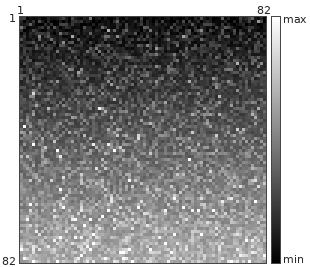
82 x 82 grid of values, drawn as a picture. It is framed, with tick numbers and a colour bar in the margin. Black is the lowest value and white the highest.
Grain: fine. Average level on the scale: 40%. Slope: up to the bottom.
